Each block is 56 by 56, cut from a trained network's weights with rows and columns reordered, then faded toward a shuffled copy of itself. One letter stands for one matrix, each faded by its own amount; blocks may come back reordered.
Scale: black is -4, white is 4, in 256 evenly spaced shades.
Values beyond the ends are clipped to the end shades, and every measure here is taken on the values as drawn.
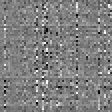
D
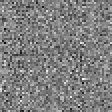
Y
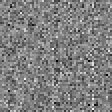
Y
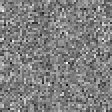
Y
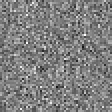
Y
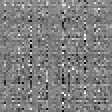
D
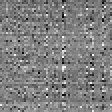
D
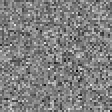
Y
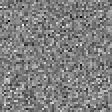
Y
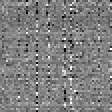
D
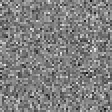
Y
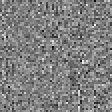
Y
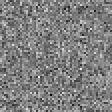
Y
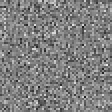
Y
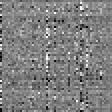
D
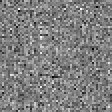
Y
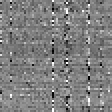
D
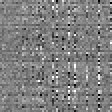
D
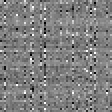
D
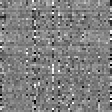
D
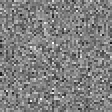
Y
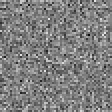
Y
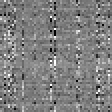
D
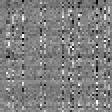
D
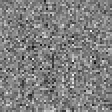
Y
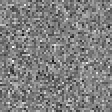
Y
